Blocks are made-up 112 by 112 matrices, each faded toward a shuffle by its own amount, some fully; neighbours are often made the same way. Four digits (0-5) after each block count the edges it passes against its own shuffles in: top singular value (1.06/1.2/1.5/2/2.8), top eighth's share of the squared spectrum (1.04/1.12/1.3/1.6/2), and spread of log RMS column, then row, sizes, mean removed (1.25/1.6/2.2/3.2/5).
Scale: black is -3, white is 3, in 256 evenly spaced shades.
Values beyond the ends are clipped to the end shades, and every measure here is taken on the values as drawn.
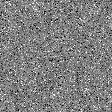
1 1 0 0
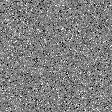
1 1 0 0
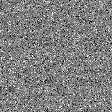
3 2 0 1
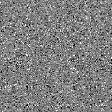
4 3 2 2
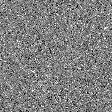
2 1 0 0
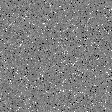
0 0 0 0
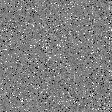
2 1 1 0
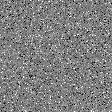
1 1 0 0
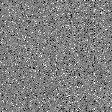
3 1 1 0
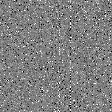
3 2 2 0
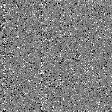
3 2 2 0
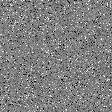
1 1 0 0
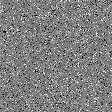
0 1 0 0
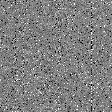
2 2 2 0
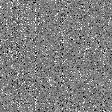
3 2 2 0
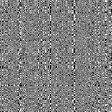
5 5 4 3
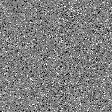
3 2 1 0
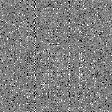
4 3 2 1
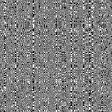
5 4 4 2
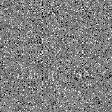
4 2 2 1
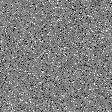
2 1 0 0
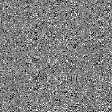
4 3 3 2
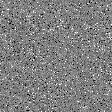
2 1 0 0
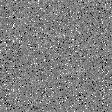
3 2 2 0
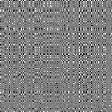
5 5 4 4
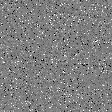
2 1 0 0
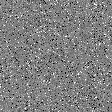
1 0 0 0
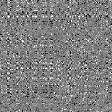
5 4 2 3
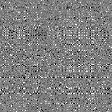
5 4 2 3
